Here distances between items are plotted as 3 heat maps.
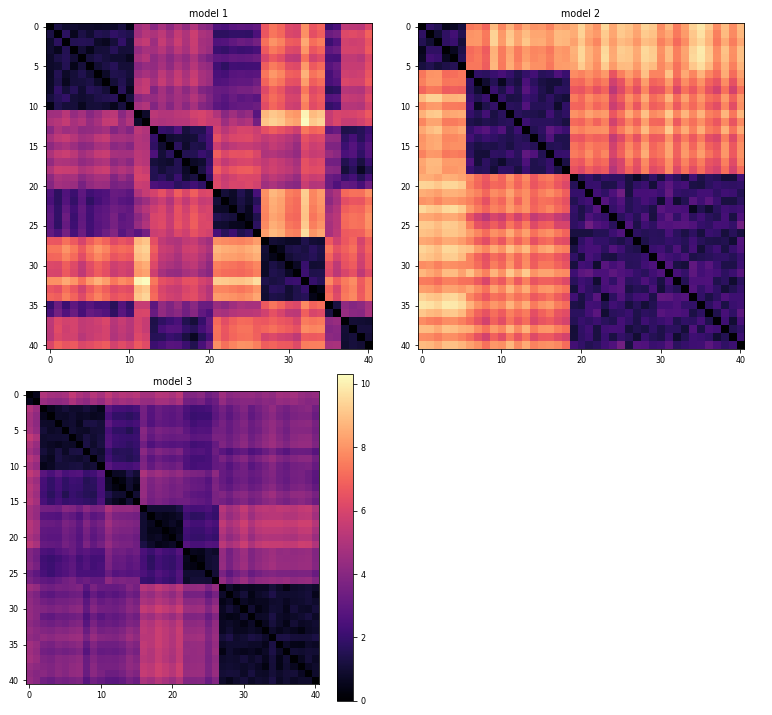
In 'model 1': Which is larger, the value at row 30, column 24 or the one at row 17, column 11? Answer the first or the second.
the first
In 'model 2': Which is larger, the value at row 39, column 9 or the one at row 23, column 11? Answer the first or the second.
the second
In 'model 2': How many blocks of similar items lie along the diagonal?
3
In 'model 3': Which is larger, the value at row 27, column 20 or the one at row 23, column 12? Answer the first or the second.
the first
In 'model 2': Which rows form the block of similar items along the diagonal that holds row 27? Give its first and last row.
19 to 40
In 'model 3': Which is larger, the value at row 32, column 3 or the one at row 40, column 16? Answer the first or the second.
the second
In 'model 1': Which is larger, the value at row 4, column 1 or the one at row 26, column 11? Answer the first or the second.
the second
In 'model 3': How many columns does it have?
41
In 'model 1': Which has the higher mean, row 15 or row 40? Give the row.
40
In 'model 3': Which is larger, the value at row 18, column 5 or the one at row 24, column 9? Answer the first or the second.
the first
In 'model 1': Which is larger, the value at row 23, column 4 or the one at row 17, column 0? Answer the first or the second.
the second
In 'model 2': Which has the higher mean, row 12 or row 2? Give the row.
2
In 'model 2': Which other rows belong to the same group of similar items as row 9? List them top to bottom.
6, 7, 8, 10, 11, 12, 13, 14, 15, 16, 17, 18
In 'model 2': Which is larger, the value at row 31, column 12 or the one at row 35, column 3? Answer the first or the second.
the second
